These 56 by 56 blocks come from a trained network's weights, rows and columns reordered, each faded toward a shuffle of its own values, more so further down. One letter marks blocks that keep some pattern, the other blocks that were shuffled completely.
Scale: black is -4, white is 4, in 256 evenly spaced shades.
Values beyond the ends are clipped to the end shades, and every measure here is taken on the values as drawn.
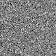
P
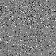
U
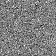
P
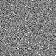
U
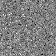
U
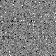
U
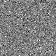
P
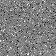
P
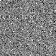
U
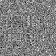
U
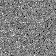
P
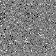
U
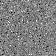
P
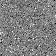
P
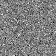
P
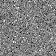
P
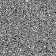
U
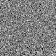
U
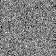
U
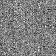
U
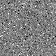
P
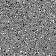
P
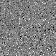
U
